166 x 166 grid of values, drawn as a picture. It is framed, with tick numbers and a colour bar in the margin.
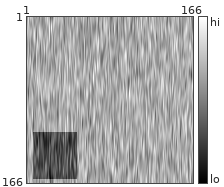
In the bottom left lies a patch that is lower than the rest. Neither half mirrors the other. The ninth with the lowest average is the bottom left. The values are skewed, with a long tail toward low values.
